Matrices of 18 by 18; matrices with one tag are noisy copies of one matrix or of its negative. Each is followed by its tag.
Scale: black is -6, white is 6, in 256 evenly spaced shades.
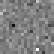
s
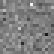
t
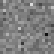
t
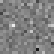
s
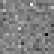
t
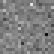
t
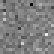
t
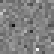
s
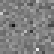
s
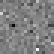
s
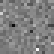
s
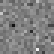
s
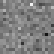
t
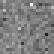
t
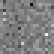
t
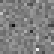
s
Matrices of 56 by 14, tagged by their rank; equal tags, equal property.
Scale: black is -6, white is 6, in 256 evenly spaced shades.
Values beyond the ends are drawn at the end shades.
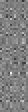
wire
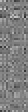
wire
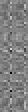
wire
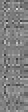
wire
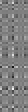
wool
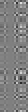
wool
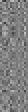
wire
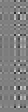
wool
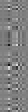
wool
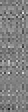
wire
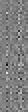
wire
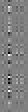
wool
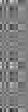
wool
